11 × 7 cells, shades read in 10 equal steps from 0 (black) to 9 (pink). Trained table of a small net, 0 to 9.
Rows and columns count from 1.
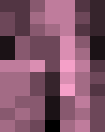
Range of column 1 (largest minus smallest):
6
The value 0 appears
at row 11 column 4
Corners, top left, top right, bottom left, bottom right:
3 2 6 4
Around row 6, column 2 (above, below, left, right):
5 6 7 8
